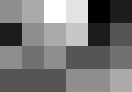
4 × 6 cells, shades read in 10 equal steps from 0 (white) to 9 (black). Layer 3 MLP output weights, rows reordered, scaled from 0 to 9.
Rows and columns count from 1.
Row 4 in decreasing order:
6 6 6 4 4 3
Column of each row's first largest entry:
5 1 4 1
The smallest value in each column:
4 3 0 1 4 3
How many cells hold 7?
0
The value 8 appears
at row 1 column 6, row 2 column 1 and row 2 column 5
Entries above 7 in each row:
2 2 0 0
